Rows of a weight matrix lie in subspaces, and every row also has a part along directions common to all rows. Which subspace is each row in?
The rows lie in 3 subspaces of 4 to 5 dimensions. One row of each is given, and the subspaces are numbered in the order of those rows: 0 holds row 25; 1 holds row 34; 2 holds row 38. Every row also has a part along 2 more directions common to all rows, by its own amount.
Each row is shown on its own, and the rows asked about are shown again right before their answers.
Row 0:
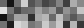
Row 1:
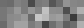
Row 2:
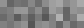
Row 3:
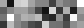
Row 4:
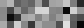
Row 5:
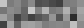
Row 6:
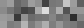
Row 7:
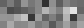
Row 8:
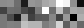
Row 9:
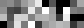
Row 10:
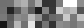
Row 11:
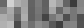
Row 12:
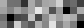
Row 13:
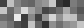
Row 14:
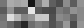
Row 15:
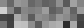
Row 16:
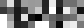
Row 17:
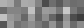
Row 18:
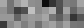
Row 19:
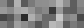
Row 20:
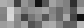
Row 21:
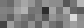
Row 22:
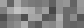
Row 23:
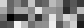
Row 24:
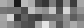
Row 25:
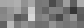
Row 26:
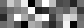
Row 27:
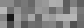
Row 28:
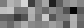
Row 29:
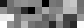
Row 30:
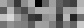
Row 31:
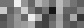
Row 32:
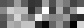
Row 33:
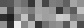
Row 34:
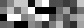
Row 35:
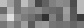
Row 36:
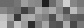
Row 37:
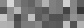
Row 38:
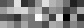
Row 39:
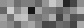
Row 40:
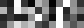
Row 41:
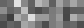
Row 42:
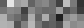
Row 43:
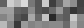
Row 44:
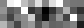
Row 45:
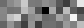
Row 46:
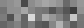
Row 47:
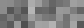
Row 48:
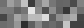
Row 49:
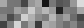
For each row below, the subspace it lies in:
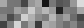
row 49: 0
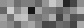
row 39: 2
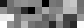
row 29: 1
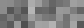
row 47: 2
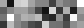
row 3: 1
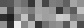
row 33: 0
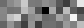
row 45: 1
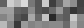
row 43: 0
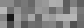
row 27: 1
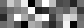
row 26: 1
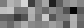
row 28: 0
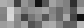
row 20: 2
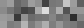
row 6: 1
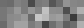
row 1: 2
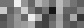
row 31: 2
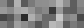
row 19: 2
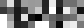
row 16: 2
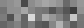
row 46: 0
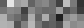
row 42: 0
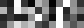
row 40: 2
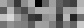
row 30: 2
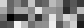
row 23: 1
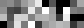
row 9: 0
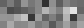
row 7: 0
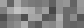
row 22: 2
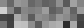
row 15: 0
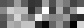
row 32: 2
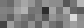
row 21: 1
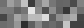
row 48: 1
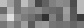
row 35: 2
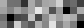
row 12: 1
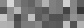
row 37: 0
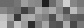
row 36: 1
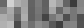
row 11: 2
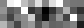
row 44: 2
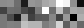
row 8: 1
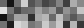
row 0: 0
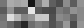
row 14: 1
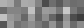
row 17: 0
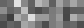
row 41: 2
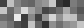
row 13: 1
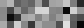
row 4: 1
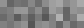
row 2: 0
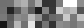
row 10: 2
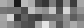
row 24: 2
